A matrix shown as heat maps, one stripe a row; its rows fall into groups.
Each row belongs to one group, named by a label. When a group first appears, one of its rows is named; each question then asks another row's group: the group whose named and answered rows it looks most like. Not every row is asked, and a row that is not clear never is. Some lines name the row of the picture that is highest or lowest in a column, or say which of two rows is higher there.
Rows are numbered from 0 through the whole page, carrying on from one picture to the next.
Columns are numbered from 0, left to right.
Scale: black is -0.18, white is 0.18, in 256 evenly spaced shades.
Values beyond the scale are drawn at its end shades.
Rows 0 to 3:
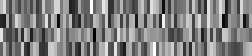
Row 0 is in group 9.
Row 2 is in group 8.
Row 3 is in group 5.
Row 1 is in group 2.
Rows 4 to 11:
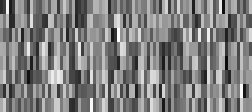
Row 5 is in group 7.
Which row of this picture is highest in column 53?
5
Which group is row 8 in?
9
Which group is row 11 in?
9
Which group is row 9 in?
9
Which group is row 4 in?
2
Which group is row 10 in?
2
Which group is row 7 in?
9
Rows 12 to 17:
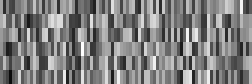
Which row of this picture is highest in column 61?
17
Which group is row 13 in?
9
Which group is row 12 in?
2
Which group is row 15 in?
8
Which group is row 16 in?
5
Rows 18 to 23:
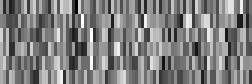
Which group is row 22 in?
9
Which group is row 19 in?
8
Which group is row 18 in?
2
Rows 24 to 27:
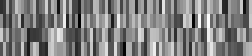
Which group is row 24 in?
2
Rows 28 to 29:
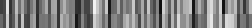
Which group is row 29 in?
2
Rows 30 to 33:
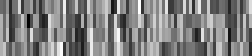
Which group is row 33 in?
9
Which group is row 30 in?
8
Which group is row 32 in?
7
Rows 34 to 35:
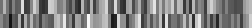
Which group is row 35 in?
8
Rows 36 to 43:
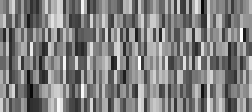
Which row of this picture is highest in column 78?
38
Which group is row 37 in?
9
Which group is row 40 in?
8
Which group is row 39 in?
7
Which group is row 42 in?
9
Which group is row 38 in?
2
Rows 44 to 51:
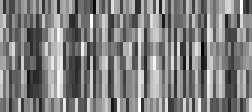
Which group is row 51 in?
8
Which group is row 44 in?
2
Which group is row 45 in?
9
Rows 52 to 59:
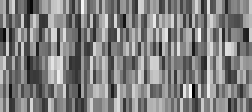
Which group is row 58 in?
8
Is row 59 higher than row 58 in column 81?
Yes
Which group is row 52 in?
9
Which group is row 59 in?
7
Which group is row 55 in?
2
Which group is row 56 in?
9
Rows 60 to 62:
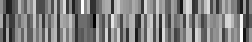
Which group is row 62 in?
2
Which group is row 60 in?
8
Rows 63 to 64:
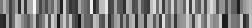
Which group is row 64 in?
2
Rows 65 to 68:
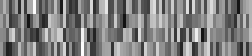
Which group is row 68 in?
8
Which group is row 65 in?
5
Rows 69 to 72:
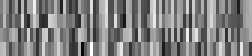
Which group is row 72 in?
9
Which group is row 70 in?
5
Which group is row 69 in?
5
